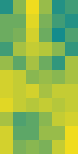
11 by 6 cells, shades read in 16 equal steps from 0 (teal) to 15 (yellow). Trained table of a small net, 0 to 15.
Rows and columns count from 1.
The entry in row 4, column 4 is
11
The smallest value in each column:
1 4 5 6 0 1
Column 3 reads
15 14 13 12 10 8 13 11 5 5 8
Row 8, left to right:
14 12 11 12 11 12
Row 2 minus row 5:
-3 1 4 1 1 -9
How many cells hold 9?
5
